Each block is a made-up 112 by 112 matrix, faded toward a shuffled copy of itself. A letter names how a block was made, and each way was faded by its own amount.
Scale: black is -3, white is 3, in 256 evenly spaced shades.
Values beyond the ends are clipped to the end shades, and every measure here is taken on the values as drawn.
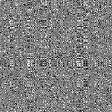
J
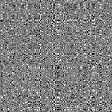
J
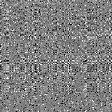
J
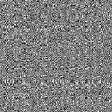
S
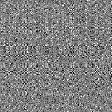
J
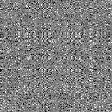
J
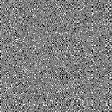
J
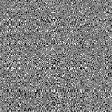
S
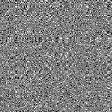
S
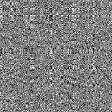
S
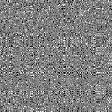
J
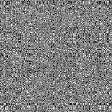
S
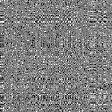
J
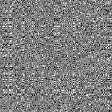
S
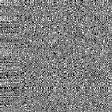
S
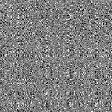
S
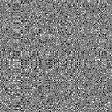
J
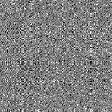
S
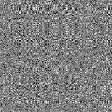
S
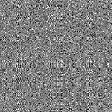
S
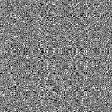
S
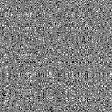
J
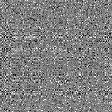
J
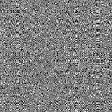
S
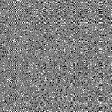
J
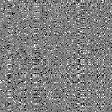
J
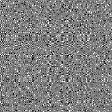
J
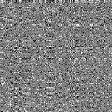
S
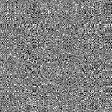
S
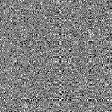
S
